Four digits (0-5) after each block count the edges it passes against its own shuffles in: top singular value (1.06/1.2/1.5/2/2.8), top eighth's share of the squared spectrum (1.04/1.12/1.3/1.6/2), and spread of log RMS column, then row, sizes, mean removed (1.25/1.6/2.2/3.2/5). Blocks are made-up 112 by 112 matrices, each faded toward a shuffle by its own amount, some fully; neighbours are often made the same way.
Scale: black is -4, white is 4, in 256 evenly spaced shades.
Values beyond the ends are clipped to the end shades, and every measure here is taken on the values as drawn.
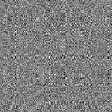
4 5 3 3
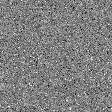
1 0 0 0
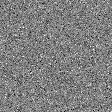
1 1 0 0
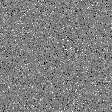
3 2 0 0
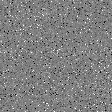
2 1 0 0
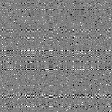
5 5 2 3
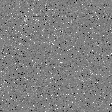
2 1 0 0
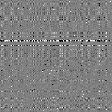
5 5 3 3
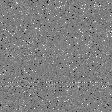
3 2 0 1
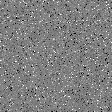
2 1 0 0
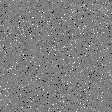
0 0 0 0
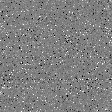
3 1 0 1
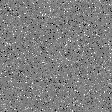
0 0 0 0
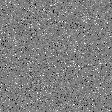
2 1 0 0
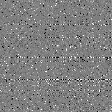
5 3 1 2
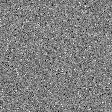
0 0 0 0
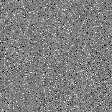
3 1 1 0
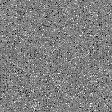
3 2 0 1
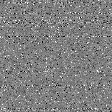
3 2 0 3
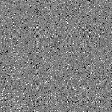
4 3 2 2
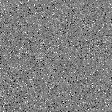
3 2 0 0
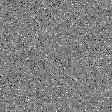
3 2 0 1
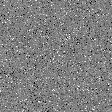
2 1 0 0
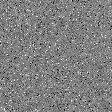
2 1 0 0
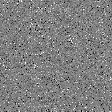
3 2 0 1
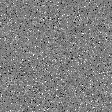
2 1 0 0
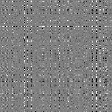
5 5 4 3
